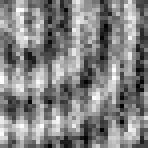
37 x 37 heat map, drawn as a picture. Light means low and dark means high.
Slope: none. Stripes: upright, repeating 8 times. Rings: centred on the top left. Average level on the scale: 50%. Seam: none.
